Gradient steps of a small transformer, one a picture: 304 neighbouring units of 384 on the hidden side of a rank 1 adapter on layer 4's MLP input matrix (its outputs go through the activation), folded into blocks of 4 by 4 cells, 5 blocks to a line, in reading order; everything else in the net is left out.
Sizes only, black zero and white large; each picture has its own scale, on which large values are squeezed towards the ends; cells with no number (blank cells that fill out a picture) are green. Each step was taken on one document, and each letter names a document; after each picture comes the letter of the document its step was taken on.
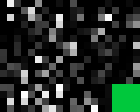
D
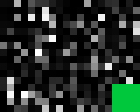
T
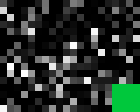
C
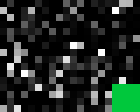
C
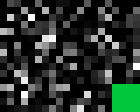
D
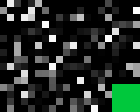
D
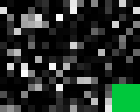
C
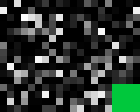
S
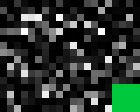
S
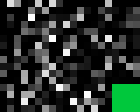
D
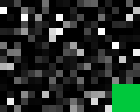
S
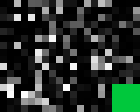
T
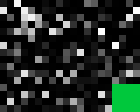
S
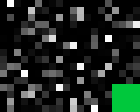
D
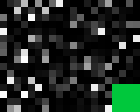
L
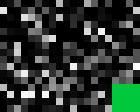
S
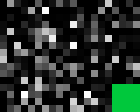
D
